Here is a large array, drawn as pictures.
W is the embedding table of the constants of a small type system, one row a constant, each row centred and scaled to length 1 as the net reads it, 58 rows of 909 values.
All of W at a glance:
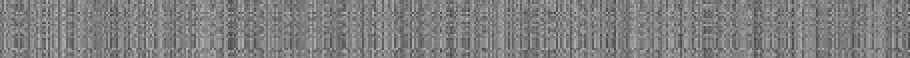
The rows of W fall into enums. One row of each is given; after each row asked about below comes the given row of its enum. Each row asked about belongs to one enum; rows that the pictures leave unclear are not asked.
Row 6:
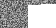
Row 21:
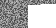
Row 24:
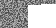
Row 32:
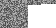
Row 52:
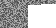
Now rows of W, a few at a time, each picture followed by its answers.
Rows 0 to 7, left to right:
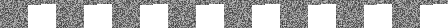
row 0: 24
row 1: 32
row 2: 52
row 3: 32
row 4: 24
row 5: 6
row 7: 52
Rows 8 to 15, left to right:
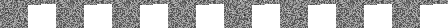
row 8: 24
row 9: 52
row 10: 52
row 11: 52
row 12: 21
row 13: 21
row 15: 52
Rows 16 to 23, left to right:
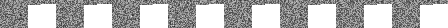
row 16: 21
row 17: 32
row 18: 21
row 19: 6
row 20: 24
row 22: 52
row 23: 52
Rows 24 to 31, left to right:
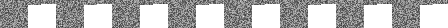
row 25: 6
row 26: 32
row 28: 21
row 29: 52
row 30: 32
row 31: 21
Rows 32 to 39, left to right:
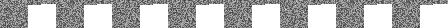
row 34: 24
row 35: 24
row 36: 24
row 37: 21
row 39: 52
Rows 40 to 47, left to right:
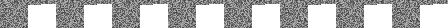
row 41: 24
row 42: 52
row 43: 24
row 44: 52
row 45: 24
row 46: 52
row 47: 24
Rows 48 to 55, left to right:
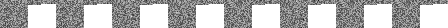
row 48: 32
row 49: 32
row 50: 21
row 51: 21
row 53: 21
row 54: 52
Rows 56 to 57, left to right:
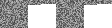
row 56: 21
